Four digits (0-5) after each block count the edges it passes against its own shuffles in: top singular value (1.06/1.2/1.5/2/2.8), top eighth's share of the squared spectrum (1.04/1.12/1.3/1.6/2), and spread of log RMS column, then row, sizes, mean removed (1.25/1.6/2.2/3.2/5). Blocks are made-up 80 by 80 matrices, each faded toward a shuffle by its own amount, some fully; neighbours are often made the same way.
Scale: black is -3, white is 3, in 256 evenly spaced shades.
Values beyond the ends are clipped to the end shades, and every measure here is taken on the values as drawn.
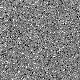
0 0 0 0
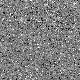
0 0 0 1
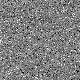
0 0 0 0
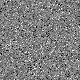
0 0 0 0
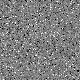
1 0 0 0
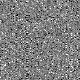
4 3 2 1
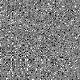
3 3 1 1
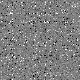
2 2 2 1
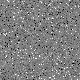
0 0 0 0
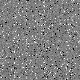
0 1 1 0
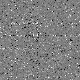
2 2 1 1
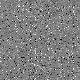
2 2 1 1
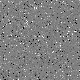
1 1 0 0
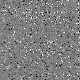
2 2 1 1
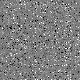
1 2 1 1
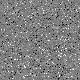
0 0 0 0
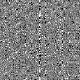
4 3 3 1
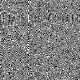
3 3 2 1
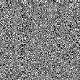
3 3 2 1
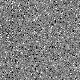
2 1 1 0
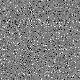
3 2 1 1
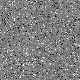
2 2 0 0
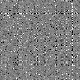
4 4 2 2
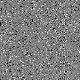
3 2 0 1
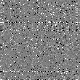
4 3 1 2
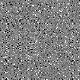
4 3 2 2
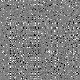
4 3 2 2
